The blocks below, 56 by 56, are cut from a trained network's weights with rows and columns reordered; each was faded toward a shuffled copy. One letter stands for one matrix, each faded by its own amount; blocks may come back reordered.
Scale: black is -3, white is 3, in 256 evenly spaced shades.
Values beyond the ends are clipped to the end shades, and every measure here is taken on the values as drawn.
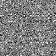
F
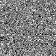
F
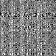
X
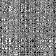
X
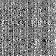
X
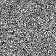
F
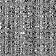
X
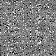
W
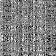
X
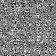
W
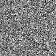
F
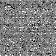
W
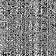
X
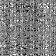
X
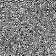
F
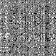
X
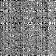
X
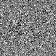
F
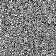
F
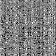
X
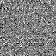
F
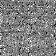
W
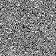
F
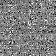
W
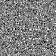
F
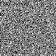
F
